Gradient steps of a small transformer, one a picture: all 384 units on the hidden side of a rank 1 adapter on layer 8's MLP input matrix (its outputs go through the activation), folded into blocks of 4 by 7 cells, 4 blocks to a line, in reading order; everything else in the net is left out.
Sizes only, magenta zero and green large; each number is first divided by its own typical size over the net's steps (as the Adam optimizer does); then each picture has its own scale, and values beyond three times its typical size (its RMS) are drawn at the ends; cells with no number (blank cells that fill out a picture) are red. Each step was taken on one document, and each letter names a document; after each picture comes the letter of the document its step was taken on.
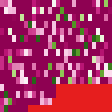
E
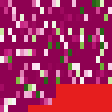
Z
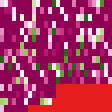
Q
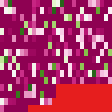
Q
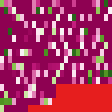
E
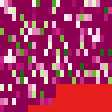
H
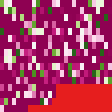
Q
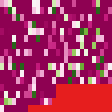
E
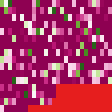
Q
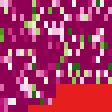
Z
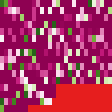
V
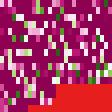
E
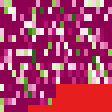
V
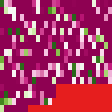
E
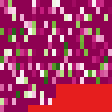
Q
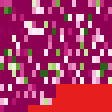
Q
